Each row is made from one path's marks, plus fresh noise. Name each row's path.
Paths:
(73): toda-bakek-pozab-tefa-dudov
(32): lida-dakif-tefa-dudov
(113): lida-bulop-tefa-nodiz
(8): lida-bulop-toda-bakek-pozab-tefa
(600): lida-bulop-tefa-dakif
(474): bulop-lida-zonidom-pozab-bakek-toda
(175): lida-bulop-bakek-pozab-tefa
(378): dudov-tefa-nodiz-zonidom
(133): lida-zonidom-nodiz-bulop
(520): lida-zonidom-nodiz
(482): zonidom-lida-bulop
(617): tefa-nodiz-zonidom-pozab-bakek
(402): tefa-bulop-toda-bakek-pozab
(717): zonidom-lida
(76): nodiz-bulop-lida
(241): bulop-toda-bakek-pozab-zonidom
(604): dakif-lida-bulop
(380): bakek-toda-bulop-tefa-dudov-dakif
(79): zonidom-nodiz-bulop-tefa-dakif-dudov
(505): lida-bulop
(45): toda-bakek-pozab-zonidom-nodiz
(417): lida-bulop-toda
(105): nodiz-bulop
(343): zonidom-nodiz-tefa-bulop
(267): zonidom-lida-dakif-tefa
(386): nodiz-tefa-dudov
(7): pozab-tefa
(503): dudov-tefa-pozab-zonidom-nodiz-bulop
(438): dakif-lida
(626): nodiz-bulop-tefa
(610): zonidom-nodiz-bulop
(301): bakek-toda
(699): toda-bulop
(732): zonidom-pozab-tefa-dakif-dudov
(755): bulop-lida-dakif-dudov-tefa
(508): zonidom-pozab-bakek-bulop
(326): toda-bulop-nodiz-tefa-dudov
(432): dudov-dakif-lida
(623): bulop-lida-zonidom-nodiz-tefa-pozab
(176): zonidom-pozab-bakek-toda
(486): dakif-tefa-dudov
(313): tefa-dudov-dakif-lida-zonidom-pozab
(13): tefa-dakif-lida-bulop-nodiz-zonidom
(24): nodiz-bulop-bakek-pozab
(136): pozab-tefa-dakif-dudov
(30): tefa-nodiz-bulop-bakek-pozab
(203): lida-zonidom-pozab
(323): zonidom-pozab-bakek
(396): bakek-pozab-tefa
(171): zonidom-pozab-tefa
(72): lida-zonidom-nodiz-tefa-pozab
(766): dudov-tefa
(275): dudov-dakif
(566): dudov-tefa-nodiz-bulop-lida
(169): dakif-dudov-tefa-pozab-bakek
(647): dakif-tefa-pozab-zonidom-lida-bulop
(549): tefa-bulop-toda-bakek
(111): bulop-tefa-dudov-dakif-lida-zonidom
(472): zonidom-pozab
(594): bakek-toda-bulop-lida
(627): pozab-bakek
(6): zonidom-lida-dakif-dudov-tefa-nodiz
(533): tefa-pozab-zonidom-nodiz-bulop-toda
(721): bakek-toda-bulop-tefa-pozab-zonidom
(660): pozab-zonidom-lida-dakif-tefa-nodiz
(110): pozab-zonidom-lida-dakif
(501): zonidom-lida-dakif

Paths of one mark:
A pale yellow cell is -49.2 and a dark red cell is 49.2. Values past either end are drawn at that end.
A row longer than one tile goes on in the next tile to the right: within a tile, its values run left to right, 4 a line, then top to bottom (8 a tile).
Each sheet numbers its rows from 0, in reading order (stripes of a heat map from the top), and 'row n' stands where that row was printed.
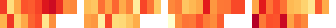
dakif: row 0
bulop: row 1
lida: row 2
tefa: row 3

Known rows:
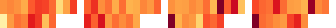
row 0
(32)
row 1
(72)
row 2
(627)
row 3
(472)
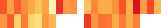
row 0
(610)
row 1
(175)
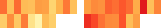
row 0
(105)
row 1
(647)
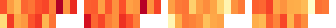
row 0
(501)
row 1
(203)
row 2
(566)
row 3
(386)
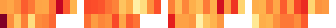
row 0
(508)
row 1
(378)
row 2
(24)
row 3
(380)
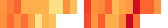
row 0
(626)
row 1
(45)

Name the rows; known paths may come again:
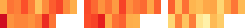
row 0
(721)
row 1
(660)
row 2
(105)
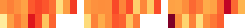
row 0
(32)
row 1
(111)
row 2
(508)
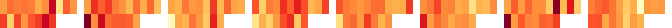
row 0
(73)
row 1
(7)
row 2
(699)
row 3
(275)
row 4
(6)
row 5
(503)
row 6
(396)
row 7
(343)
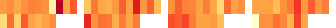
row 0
(482)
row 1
(175)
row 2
(623)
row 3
(417)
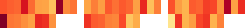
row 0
(472)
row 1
(647)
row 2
(501)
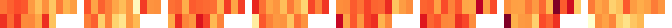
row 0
(533)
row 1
(610)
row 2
(267)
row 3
(520)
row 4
(136)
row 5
(203)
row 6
(627)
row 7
(76)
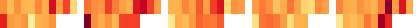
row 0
(24)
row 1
(323)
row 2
(380)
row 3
(113)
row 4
(301)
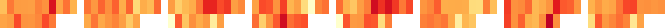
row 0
(8)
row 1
(79)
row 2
(604)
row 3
(766)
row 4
(438)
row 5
(626)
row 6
(45)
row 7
(600)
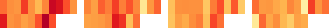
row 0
(176)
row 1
(486)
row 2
(549)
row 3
(133)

